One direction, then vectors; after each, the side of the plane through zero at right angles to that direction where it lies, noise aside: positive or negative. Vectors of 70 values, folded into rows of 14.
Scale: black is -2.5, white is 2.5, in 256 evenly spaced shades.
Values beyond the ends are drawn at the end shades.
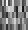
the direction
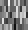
negative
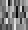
positive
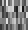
positive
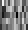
positive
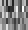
negative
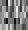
negative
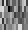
negative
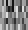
negative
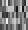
positive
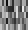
negative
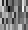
negative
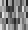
negative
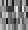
negative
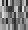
negative
